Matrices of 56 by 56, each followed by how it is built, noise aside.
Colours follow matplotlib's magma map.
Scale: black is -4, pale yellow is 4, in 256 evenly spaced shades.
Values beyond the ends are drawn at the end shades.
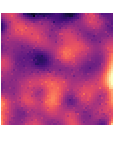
smooth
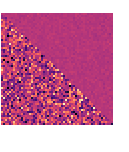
lower triangular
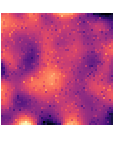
smooth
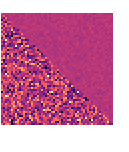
lower triangular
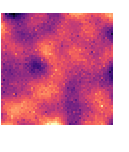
smooth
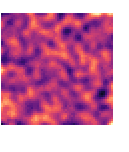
smooth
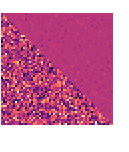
lower triangular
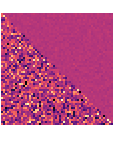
lower triangular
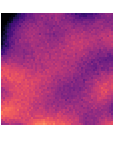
smooth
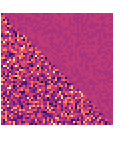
lower triangular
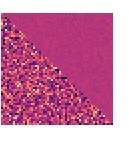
lower triangular
